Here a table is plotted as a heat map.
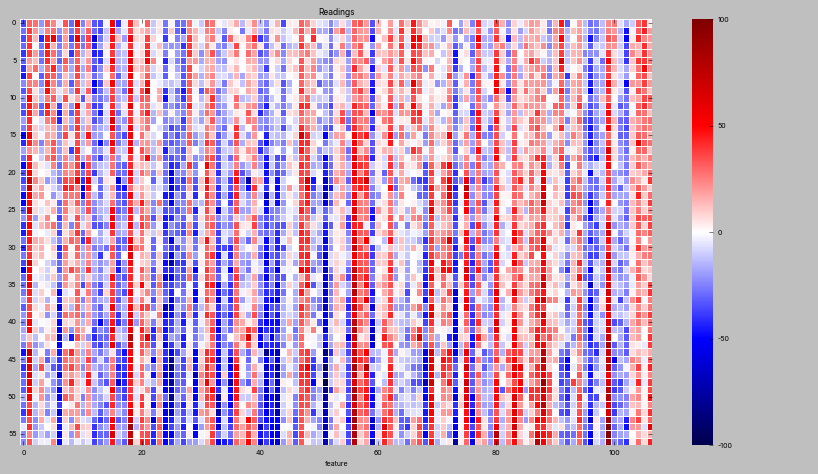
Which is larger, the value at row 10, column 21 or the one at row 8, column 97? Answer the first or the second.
the first
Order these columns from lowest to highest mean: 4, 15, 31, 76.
76, 4, 31, 15
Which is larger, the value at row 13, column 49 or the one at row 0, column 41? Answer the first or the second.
the first
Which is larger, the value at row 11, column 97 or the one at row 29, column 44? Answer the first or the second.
the second
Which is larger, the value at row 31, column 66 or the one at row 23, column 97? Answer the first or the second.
the first
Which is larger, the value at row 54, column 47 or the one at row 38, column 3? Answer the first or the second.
the first
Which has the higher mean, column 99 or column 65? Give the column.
99
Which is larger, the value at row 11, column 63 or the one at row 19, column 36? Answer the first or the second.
the second
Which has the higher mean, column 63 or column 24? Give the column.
63
